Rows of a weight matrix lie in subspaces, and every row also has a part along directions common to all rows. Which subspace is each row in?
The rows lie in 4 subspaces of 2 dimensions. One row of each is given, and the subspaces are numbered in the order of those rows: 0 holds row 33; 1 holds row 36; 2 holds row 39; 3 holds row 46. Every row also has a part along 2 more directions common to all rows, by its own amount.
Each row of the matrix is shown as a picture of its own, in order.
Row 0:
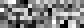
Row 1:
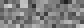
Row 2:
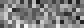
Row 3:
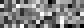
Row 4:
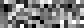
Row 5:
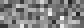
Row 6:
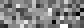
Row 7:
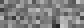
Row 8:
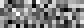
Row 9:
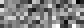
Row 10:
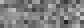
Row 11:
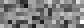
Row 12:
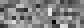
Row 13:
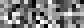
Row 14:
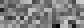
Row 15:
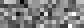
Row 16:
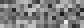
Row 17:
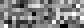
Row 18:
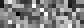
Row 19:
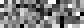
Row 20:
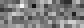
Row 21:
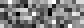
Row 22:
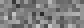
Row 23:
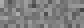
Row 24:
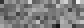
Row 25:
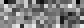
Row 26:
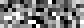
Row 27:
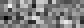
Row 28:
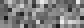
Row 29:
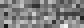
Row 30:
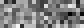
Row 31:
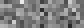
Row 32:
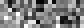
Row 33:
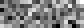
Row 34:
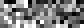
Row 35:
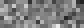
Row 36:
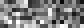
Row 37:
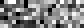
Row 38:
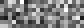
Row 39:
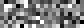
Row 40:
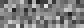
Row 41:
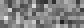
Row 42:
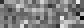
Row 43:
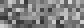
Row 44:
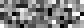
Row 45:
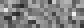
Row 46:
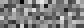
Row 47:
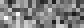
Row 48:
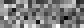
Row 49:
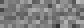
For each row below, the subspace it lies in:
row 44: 1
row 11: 2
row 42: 0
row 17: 1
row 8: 3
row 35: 0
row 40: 3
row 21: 1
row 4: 2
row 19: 1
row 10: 0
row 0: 0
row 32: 2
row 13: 1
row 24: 0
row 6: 2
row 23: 3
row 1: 2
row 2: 3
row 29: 1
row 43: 3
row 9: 0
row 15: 3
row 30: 1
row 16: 0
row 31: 3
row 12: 0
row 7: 0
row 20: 2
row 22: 1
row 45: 2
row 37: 3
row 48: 0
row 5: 3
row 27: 2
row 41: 2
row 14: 0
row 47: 2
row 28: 2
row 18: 3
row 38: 3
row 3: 1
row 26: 2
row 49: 0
